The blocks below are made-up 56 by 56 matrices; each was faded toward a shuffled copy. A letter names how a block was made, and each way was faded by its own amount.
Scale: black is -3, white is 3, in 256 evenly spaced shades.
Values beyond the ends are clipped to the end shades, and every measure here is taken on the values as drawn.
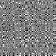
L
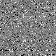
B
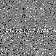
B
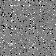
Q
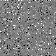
Q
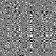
L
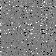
Q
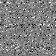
B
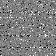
B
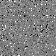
Q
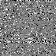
B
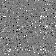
Q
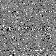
B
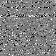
B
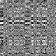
L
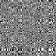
L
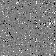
Q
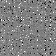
Q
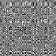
L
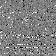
B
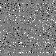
Q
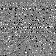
B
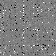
Q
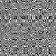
L
